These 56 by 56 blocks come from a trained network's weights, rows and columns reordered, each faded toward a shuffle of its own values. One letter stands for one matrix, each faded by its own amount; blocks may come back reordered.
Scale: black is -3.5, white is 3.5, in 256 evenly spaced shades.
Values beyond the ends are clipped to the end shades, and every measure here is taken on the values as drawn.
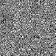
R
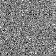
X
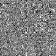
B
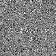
B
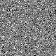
B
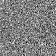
X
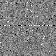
R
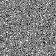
B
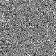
B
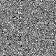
R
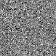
R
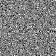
X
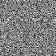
X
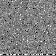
R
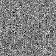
X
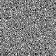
B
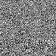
X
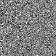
B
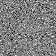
X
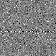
R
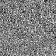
X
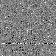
R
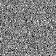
X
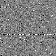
R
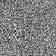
R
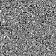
X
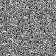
X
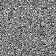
X
